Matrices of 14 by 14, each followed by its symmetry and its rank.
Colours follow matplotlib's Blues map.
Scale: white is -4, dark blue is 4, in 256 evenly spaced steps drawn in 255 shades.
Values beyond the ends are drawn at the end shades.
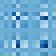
symmetric, rank one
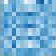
neither, rank two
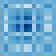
symmetric, rank one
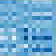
neither, rank two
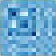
symmetric, rank two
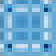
symmetric, rank one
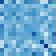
symmetric, rank three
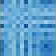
symmetric, rank two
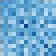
symmetric, rank three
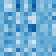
neither, rank two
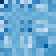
symmetric, rank three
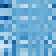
neither, rank two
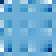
symmetric, rank one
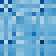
symmetric, rank two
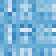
neither, rank two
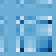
symmetric, rank one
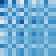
symmetric, rank one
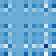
symmetric, rank one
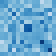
symmetric, rank three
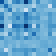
symmetric, rank three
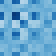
symmetric, rank two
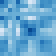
symmetric, rank two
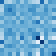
symmetric, rank three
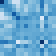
symmetric, rank three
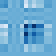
symmetric, rank one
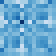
symmetric, rank two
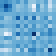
symmetric, rank two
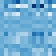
neither, rank two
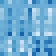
neither, rank two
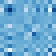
symmetric, rank two
